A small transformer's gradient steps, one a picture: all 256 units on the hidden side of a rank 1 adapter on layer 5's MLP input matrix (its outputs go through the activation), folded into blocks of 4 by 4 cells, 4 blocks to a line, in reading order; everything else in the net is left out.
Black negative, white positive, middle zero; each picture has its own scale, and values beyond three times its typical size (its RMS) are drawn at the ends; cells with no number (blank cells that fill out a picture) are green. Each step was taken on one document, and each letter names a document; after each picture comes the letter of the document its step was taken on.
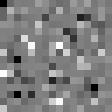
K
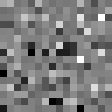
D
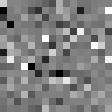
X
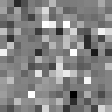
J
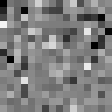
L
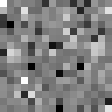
X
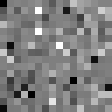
K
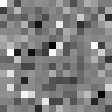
D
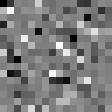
K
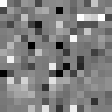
L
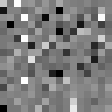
L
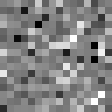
L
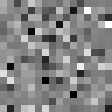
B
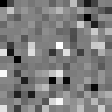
K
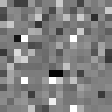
L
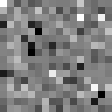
D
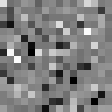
D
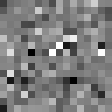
K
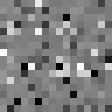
J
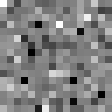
D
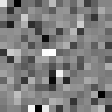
D
